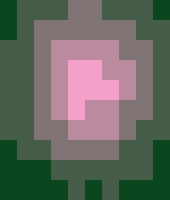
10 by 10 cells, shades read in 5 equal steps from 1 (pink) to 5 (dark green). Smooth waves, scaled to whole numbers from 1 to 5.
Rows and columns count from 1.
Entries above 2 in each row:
10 10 6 5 5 6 7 10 10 10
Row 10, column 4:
5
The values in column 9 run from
3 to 5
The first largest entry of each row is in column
1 1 1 1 1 1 1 1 1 1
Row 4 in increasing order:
1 1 2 2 2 3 3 4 4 4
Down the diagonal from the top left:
5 4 3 2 1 2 2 4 4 5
